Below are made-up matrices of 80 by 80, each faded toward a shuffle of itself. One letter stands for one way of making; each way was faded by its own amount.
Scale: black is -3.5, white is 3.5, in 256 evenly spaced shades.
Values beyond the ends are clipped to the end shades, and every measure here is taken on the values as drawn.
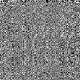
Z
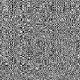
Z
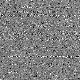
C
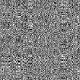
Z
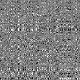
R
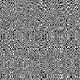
R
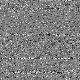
C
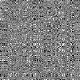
R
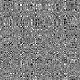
R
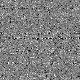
C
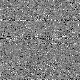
C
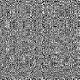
Z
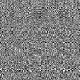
Z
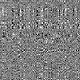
R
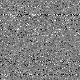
C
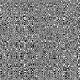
R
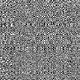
Z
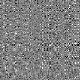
R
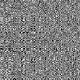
Z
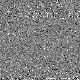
C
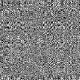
Z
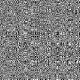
Z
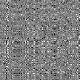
R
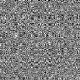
Z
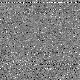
C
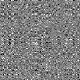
R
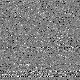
C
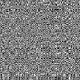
Z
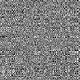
Z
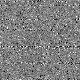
C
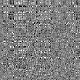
R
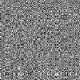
Z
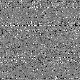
C
